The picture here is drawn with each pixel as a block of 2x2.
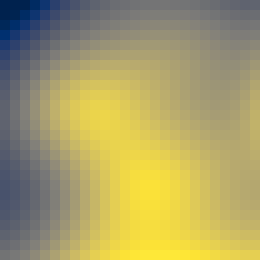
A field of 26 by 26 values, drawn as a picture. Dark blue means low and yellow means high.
No regular stripes run through it. The field climbs toward the bottom right. The top left is the ninth with the lowest average. The ninth with the highest average is the bottom middle. There are no lone odd cells.
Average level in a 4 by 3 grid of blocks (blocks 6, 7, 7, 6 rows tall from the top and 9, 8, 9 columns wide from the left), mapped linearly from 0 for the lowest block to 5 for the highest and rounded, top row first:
0 2 2
3 4 3
2 5 4
2 5 5
